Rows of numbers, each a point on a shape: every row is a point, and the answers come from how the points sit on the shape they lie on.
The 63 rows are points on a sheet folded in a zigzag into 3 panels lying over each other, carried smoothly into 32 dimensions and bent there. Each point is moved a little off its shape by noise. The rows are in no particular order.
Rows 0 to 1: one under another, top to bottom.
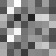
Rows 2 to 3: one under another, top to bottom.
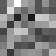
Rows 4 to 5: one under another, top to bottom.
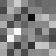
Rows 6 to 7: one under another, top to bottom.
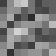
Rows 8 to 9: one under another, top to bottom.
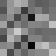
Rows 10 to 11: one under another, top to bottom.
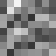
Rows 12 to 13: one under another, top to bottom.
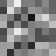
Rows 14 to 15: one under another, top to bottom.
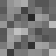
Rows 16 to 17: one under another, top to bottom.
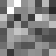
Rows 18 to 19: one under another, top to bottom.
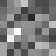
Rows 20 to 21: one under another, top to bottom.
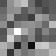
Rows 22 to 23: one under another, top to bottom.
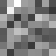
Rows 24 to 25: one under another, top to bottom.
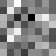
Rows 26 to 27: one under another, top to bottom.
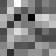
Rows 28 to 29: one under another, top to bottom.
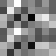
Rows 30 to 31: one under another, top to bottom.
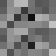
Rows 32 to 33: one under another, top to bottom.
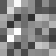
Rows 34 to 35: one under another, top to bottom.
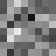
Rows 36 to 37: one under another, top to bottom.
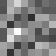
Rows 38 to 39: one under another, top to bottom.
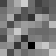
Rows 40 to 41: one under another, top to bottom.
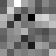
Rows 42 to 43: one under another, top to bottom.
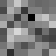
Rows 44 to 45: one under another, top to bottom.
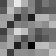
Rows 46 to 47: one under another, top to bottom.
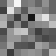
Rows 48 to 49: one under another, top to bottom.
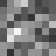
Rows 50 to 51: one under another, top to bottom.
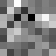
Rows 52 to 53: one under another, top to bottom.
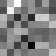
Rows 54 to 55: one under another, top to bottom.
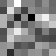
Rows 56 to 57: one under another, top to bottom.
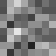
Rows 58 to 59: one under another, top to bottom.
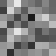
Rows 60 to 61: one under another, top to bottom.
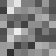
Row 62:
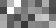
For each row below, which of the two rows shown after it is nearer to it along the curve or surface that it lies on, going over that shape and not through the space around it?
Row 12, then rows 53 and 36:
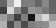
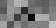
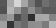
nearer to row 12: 53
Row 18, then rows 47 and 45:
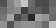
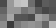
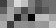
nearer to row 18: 47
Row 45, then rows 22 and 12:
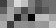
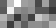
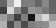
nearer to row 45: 22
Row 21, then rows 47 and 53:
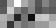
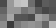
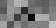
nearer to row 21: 47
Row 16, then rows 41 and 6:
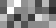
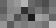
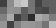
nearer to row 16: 6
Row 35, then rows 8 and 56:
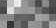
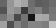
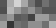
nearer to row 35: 56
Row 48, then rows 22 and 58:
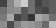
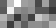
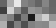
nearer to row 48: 22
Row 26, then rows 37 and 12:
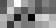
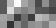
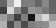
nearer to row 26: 37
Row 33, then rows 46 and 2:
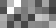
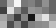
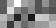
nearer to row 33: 46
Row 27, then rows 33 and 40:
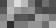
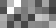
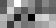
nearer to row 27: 40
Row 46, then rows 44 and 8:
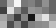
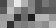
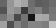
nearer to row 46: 8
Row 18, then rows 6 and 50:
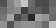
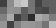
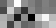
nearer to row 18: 6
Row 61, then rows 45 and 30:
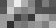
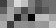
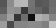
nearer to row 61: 45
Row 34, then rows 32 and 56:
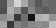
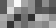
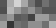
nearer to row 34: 56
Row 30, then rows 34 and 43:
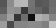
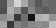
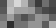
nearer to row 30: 34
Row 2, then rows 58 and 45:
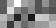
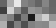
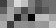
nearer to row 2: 45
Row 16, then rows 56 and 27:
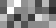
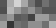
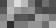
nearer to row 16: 27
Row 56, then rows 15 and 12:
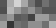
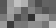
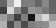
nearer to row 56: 15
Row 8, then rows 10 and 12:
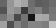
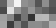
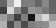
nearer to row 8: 12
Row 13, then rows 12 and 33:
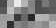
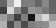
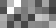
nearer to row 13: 33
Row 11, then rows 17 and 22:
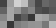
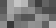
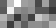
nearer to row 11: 17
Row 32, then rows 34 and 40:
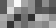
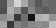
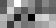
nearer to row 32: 40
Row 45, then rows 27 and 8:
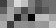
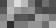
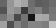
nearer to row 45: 27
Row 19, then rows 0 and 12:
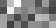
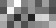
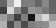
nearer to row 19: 0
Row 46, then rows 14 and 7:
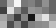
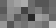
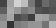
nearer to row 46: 14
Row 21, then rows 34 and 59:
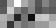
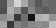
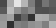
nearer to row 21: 59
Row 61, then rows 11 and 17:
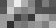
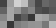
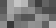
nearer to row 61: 11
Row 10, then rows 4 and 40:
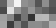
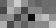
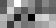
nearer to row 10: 4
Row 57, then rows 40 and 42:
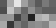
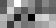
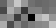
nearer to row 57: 42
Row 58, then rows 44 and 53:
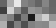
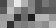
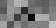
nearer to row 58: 53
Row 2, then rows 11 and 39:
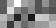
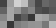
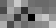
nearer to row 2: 11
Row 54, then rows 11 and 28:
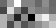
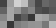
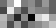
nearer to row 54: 28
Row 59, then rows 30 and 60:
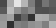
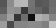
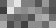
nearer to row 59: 30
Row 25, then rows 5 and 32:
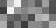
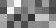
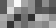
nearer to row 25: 5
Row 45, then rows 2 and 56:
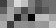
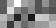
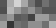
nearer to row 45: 2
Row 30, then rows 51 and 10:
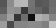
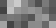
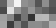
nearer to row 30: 10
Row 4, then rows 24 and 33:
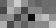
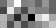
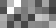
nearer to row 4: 24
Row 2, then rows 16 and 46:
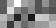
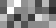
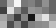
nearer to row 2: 16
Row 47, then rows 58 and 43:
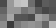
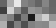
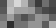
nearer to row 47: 43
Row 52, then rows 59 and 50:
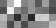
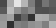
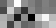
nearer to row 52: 50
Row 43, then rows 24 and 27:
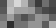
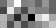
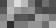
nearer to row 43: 27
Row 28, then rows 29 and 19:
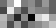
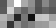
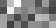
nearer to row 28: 19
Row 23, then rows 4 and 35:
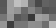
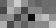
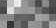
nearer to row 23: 35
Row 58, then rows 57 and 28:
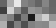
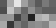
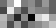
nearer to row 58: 28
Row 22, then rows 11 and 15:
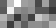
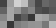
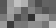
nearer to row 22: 11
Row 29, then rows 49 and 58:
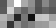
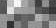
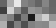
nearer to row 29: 49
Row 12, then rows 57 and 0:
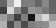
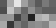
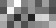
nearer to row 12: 0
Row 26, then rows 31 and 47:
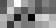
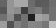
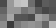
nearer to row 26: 47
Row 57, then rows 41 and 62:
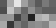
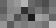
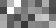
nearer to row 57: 62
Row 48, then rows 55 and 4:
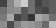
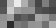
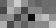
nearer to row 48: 55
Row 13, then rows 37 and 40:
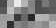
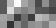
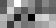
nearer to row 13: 37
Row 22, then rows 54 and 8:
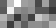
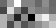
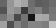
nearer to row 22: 54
